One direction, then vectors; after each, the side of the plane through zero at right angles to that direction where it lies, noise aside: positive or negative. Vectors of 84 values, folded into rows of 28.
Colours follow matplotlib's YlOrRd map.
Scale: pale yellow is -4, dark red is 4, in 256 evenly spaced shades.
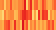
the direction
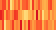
negative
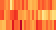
negative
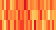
positive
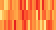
positive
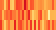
positive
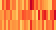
positive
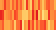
negative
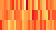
negative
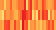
positive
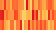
negative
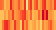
positive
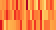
negative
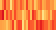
negative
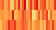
positive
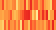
positive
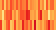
positive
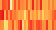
negative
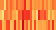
positive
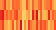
negative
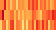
negative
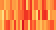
positive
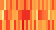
positive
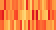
negative
